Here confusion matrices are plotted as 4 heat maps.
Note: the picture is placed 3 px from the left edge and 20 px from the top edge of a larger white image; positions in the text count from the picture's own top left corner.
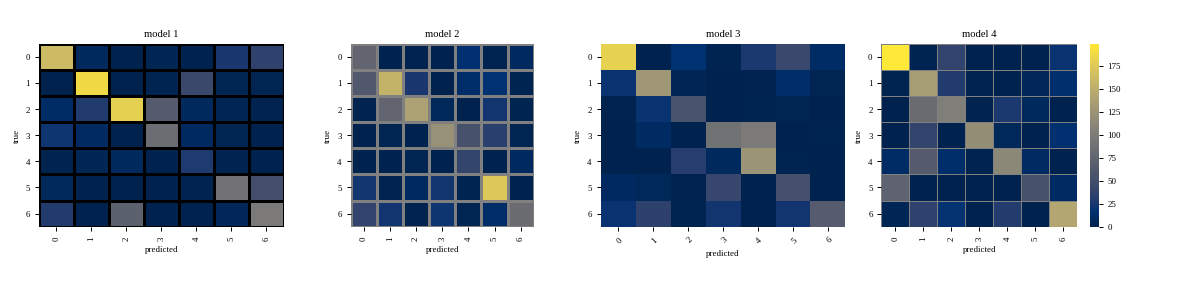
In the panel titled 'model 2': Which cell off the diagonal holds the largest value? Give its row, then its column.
2, 1
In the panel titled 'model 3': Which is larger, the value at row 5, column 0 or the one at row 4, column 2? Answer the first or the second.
the second
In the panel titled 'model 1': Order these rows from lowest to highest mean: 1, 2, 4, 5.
4, 5, 1, 2
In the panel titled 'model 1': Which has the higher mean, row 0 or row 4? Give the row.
0
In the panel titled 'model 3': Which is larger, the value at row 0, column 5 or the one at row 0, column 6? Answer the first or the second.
the first
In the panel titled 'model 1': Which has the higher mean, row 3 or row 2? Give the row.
2
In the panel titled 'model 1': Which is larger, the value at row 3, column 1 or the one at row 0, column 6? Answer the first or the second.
the second
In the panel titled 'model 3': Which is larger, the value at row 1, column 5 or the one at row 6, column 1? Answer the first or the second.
the second
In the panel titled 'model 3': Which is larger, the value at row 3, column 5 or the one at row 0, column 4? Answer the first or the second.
the second
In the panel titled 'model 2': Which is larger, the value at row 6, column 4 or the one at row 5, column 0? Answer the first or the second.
the second
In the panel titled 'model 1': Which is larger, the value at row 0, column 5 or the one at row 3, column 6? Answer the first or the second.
the first
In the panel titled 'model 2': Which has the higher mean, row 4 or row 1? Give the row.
1
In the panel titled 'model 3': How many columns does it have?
7
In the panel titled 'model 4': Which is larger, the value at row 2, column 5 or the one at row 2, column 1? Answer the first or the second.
the second
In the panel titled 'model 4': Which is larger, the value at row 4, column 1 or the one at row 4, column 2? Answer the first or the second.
the first
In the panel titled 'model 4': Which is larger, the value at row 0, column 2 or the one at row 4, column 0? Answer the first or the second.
the first
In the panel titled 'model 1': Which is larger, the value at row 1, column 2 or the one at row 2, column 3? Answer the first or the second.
the second
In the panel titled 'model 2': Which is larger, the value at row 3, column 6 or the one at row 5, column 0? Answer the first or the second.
the second
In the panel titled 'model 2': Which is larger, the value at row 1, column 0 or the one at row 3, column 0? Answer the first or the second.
the first
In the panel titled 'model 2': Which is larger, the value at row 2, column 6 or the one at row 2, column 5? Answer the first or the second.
the second
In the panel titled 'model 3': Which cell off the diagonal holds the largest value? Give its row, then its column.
3, 4
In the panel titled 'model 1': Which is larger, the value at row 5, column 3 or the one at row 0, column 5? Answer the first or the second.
the second
